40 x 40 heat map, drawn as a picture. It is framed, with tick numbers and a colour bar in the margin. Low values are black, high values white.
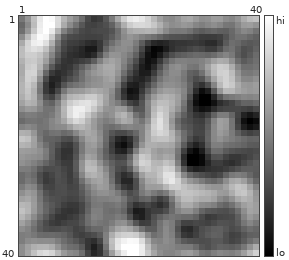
The texture is blotchy. Concentric rings centre on the middle right. The middle right is the ninth with the lowest average. There are no lone odd cells.
